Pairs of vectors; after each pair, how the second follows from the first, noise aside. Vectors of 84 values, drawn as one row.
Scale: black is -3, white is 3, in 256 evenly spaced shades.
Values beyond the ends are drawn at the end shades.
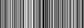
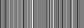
partly zeroed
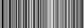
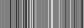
partly zeroed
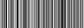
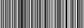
reversed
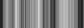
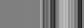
partly zeroed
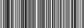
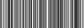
reversed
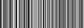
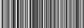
negated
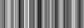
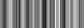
reversed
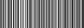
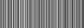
shrunk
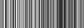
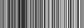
reversed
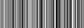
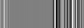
partly zeroed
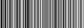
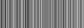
shrunk
